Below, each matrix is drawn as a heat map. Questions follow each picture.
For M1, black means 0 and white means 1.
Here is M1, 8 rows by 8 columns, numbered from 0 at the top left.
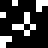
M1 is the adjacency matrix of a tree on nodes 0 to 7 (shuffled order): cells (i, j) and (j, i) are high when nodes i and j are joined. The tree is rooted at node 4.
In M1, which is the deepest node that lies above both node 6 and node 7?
0
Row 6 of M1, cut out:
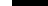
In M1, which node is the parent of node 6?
0
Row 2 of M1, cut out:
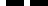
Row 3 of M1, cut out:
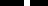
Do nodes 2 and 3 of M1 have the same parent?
yes
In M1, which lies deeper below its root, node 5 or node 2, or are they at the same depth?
the same depth
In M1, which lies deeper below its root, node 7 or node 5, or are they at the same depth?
node 7
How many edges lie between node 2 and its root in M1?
1
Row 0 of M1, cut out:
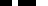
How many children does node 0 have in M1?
2
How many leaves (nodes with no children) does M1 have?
4
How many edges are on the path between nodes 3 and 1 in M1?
5
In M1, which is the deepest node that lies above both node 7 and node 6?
0
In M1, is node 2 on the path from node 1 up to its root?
yes
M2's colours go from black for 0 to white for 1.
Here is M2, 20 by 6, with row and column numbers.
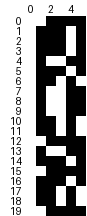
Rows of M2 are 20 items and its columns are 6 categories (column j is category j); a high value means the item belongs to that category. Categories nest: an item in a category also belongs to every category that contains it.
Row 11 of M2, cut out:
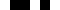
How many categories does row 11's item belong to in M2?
3
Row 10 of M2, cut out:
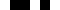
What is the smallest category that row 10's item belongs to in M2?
5
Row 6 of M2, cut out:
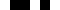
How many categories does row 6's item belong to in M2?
3
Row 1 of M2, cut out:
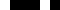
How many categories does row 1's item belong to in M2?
2
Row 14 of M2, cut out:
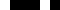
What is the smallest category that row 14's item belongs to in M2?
4
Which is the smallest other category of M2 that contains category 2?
3
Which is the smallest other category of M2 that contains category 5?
3
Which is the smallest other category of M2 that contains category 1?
0
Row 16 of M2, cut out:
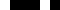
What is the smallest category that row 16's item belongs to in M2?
4
